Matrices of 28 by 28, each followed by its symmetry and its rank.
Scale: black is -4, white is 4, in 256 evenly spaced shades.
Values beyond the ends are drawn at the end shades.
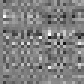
neither, rank three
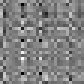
neither, rank three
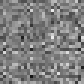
neither, rank five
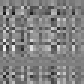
neither, rank two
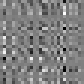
neither, rank two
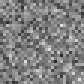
symmetric, full rank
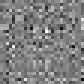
neither, rank five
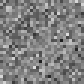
symmetric, full rank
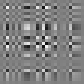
symmetric, rank one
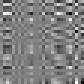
neither, rank two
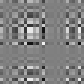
symmetric, rank one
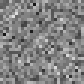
symmetric, full rank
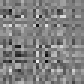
neither, rank three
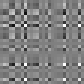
symmetric, rank one
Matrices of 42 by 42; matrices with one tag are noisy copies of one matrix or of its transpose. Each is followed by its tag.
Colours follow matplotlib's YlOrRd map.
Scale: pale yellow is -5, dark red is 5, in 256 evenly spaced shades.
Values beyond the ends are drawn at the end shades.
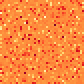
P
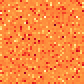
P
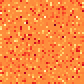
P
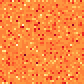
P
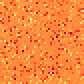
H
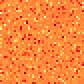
P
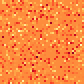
H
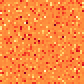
P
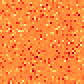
H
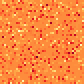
H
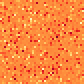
H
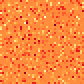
P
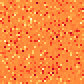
H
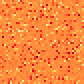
H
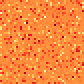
P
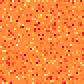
P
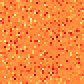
H
